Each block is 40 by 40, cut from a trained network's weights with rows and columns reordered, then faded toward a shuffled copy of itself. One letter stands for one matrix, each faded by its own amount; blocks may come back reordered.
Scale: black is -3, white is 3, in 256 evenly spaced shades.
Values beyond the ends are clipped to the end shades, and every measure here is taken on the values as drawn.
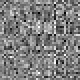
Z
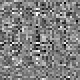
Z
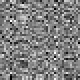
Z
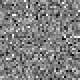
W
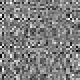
Z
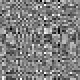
Z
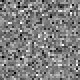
W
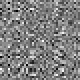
Z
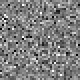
W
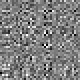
Z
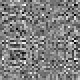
Z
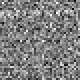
W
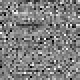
W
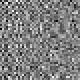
Z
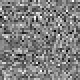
W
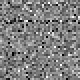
W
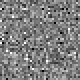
W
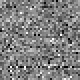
W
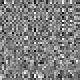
Z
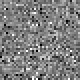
W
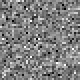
W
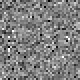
W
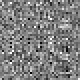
Z
